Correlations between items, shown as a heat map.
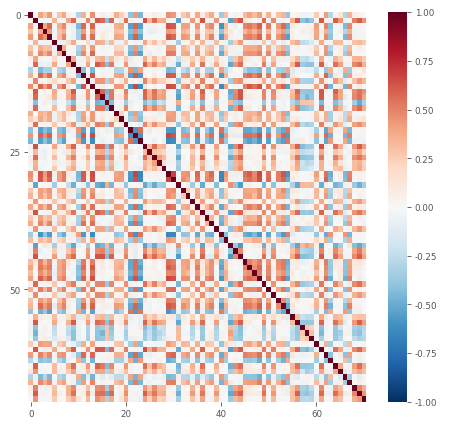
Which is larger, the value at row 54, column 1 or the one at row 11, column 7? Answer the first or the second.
the second
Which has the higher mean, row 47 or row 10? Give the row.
47
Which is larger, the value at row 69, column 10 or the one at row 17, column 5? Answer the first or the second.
the second
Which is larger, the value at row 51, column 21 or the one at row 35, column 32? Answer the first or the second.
the second
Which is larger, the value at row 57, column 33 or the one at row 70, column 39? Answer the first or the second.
the second
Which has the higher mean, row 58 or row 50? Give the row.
50
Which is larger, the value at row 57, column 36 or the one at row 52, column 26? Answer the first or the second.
the second
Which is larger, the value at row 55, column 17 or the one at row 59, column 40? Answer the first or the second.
the first
